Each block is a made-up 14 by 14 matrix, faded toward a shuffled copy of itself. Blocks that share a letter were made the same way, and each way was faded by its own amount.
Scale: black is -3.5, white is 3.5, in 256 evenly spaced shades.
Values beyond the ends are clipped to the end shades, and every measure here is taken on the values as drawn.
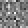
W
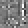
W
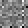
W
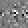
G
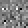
G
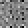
W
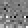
G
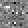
G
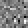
W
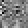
W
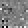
G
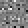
G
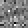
W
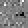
G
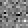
G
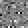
G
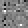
W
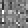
W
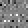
G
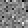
G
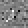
G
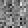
W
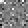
G
